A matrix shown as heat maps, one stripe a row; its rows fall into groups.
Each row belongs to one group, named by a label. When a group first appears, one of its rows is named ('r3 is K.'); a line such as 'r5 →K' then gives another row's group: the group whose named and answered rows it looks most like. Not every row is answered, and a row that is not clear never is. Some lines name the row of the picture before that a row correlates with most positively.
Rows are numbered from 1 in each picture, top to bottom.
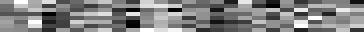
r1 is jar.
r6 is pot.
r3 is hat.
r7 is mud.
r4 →pot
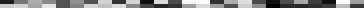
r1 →hat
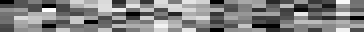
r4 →hat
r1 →hat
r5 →jar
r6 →mud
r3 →jar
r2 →pot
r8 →hat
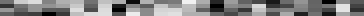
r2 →hat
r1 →jar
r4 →pot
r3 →pot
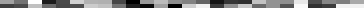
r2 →hat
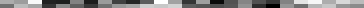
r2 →mud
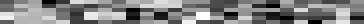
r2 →mud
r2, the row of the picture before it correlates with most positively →2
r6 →hat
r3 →hat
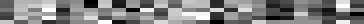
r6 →pot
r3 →jar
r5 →jar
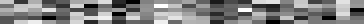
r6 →hat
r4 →pot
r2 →mud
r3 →jar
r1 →pot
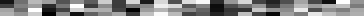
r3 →pot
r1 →hat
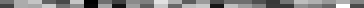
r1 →mud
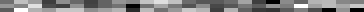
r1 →mud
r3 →jar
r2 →mud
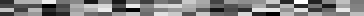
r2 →pot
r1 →hat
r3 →pot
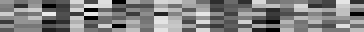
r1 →pot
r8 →mud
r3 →mud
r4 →jar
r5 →mud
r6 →mud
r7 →pot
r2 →pot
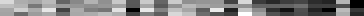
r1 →jar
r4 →jar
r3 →jar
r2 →jar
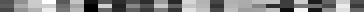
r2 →hat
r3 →hat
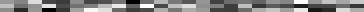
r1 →mud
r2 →jar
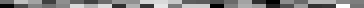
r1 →mud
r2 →hat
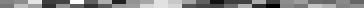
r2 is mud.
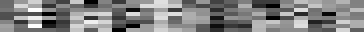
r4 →pot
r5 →hat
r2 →mud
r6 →pot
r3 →hat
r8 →pot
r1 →mud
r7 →pot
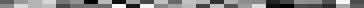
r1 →hat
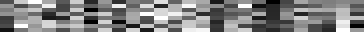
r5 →mud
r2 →jar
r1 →hat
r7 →jar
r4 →pot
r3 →mud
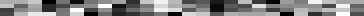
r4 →hat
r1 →mud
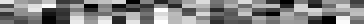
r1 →jar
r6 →pot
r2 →hat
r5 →pot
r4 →mud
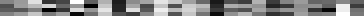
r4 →hat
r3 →pot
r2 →hat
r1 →pot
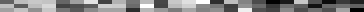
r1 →jar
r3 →jar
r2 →jar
